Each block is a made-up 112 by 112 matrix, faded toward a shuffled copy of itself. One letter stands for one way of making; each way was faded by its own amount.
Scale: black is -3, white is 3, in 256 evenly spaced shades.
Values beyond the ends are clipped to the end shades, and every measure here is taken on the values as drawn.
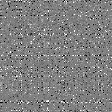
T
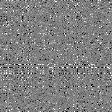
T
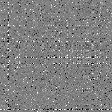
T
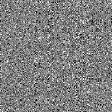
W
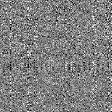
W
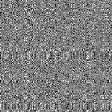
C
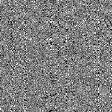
W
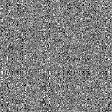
W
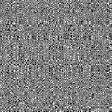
C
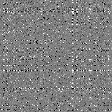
T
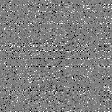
T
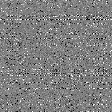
T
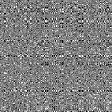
C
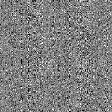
W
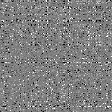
T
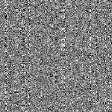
W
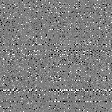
T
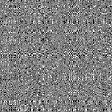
C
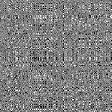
C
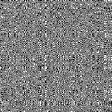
C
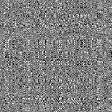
C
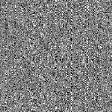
W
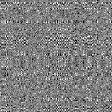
C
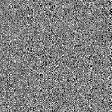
W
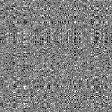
C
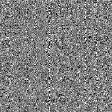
W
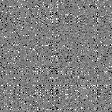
T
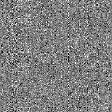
W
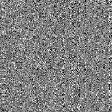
W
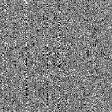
W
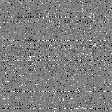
T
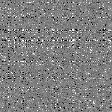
T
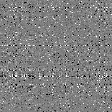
T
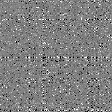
T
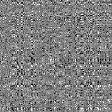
C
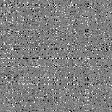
T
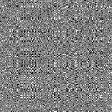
C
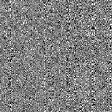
W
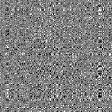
C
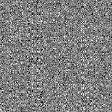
W
